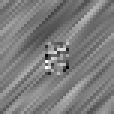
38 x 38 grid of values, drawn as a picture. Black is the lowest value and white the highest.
The grain runs diagonally up to the right. A few values lie far out on both sides of the bulk. Overall the values sit about 50% of the way up the scale. An odd patch, rougher than its surroundings, sits in the centre.
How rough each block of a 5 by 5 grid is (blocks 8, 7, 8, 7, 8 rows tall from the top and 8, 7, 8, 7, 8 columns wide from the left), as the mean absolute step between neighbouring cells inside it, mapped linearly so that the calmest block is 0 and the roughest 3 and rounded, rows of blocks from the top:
0 0 0 0 0
0 0 0 0 0
0 0 3 0 0
0 1 1 0 0
1 0 0 0 0
